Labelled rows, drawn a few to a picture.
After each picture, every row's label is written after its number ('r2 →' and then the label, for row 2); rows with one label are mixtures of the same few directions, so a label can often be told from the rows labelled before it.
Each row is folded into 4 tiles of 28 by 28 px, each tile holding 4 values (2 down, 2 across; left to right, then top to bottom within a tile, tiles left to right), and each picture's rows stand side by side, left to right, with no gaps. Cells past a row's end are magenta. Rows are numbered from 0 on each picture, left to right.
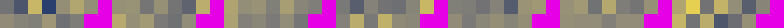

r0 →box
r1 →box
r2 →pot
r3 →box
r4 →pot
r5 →box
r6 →box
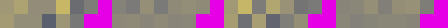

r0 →pot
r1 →box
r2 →box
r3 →box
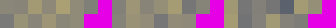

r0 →pot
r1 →pot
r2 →pot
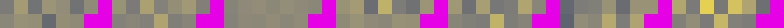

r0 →pot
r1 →pot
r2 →pot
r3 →box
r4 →pot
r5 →pot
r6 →pot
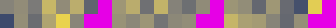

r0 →box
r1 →box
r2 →box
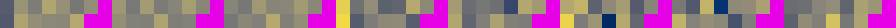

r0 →pot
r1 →pot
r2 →pot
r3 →pot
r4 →pot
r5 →pot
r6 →box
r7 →pot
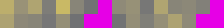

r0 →pot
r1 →box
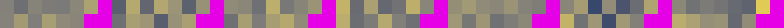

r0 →box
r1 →pot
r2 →box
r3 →pot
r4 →box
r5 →pot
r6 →box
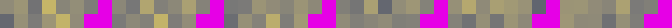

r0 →box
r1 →pot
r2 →pot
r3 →box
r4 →box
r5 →pot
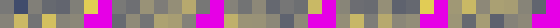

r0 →box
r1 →box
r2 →box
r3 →box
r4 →box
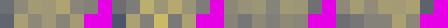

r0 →pot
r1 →pot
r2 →box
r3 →box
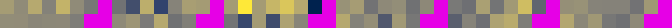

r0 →pot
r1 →box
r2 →box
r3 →pot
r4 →box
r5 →box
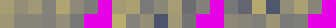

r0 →pot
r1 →pot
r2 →box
